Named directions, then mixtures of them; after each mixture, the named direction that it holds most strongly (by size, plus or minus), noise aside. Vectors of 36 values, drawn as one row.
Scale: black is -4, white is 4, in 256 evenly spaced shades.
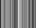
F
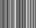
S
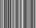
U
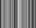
F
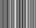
S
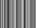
U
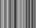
S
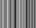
S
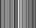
F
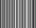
S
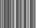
U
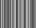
U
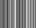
S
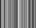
F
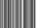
U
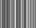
S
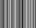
S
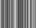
F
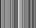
F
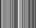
F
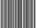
F
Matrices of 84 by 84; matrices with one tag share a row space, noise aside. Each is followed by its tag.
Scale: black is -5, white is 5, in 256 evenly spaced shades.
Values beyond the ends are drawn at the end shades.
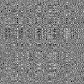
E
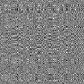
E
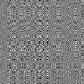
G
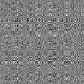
E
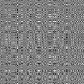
E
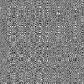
G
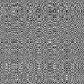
E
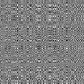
E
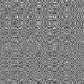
E
